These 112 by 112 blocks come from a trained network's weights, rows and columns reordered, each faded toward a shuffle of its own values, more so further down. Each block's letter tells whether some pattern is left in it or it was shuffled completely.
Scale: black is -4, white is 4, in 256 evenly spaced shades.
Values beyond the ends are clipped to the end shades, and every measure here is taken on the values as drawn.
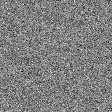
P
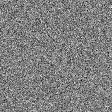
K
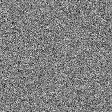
K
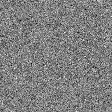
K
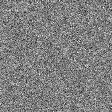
K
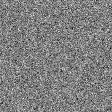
P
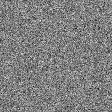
P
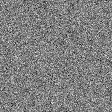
P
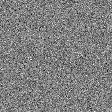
K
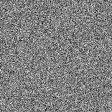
P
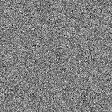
K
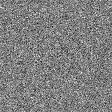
P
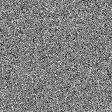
P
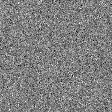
K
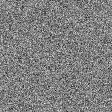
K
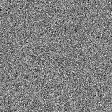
K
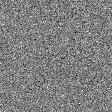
K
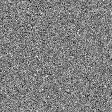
K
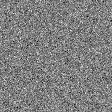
K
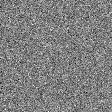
P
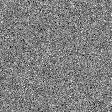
P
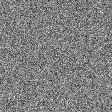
P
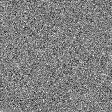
K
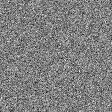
P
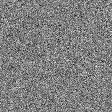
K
